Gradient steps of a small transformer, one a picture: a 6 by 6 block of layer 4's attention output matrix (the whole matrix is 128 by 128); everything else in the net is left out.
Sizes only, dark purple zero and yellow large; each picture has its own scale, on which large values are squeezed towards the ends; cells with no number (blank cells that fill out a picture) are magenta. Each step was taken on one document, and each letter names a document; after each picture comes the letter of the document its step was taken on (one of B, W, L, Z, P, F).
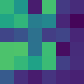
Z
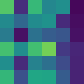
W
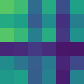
W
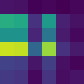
Z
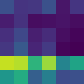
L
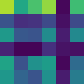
W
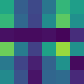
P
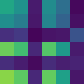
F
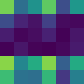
W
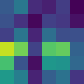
F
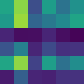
L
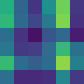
P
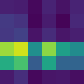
L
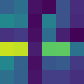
F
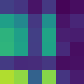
Z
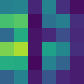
Z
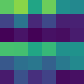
L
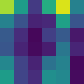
P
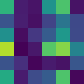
P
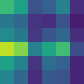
F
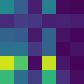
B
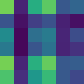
W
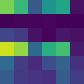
F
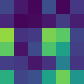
P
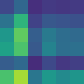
L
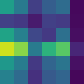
F
